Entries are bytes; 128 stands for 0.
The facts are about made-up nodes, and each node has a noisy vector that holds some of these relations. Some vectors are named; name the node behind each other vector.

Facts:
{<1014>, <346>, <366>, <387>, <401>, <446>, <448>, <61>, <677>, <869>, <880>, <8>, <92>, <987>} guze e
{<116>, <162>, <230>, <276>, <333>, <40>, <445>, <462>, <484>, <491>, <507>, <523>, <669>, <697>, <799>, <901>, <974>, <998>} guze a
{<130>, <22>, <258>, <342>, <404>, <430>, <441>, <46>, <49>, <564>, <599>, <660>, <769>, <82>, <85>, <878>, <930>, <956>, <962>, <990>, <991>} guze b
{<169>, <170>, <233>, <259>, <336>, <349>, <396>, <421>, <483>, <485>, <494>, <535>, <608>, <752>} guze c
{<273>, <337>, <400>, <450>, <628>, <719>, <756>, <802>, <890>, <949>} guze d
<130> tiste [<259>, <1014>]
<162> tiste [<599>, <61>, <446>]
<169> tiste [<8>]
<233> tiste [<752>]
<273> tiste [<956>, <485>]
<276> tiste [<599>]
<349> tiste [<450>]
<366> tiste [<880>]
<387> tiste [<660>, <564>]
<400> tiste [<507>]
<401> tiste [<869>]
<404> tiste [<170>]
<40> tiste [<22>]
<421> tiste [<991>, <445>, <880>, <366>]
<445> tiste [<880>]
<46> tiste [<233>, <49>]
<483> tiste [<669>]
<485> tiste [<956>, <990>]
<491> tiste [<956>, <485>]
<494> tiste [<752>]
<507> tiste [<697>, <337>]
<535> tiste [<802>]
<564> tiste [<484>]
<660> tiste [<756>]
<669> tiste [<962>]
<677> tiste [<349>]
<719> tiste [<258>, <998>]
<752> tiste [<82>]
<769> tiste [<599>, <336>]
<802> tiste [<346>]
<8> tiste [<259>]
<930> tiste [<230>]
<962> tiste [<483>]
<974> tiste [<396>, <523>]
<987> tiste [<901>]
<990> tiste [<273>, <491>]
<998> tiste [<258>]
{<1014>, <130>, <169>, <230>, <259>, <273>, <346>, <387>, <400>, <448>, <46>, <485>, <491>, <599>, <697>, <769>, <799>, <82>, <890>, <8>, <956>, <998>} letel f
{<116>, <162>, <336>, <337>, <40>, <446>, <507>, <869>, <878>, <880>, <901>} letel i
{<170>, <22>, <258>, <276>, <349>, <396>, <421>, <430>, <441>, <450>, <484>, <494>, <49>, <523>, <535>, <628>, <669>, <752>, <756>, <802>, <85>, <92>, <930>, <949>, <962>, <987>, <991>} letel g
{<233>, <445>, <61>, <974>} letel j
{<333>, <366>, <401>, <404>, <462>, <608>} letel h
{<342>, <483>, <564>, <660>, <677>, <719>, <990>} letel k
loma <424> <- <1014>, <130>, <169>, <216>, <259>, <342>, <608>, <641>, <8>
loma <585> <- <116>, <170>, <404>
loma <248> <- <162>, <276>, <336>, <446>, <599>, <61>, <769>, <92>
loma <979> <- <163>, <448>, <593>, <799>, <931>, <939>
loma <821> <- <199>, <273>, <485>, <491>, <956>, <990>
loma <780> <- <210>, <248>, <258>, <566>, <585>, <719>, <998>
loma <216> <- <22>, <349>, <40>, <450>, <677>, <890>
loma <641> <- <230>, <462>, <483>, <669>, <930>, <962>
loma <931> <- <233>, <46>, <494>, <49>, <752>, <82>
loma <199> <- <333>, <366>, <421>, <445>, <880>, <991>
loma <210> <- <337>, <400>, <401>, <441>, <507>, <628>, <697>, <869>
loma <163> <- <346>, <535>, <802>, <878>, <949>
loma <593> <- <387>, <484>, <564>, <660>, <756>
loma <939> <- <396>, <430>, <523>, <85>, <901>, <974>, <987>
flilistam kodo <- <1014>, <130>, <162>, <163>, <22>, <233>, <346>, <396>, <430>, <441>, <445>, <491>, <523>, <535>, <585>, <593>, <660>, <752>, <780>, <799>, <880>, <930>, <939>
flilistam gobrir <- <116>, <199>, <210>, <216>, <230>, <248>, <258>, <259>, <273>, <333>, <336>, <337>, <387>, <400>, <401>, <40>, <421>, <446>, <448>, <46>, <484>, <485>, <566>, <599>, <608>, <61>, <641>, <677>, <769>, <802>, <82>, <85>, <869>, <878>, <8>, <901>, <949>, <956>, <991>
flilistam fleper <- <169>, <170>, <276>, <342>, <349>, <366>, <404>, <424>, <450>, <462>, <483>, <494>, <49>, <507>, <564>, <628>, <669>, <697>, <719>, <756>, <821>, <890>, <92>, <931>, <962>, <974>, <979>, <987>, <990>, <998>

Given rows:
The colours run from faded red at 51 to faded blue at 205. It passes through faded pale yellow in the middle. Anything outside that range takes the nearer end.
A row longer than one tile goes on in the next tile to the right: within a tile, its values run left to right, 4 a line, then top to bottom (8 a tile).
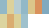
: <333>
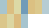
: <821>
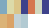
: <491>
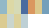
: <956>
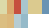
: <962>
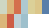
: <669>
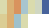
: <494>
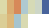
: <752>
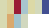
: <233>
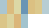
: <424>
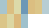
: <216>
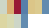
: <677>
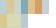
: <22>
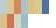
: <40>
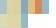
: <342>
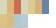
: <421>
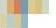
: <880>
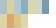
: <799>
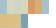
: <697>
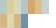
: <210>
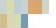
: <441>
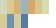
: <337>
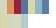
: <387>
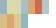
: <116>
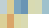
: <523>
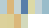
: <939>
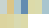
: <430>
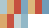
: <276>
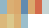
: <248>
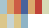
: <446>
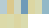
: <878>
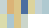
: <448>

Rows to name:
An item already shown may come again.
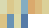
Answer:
<628>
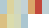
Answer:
<170>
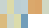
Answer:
<441>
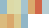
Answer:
<116>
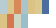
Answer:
<40>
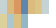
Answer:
<1014>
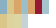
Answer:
<336>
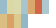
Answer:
<116>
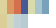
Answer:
<987>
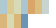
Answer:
<210>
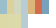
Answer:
<608>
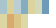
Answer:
<799>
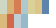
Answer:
<669>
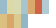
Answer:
<116>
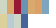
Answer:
<719>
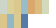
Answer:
<869>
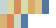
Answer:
<507>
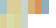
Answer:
<259>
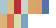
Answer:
<998>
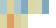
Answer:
<901>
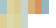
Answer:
<259>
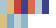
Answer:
<273>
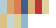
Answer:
<92>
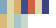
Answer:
<485>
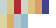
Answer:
<483>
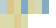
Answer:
<82>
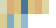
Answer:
<450>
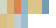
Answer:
<930>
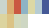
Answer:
<46>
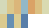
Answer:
<337>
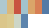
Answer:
<404>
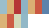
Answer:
<162>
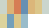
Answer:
<890>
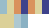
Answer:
<990>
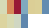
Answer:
<366>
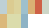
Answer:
<258>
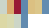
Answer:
<677>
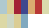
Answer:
<61>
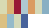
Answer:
<400>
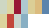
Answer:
<445>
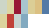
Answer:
<445>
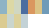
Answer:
<956>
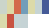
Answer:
<974>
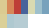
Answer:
<802>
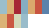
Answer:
<162>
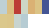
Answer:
<169>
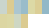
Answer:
<396>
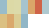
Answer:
<116>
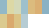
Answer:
<230>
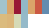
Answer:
<769>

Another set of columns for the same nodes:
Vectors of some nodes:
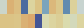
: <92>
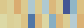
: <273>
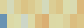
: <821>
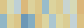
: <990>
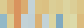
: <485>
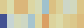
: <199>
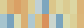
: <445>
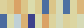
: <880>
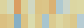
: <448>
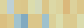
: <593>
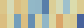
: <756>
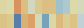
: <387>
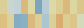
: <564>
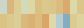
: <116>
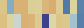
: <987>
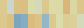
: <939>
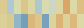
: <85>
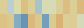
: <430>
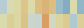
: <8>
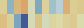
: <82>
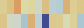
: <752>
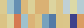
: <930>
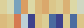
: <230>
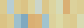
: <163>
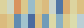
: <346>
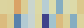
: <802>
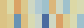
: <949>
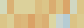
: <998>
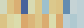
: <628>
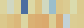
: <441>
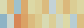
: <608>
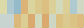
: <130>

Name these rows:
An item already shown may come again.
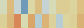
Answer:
<248>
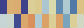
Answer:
<401>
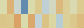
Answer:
<248>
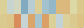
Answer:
<599>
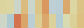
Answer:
<259>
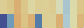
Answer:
<421>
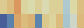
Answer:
<421>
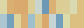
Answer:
<445>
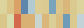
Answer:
<170>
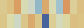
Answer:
<233>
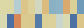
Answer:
<349>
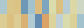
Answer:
<446>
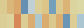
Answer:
<170>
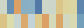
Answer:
<337>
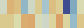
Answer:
<719>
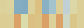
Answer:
<258>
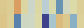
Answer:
<802>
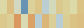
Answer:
<248>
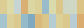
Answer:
<990>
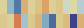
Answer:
<930>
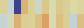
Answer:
<342>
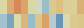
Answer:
<445>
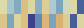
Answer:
<450>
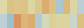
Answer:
<169>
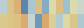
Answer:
<446>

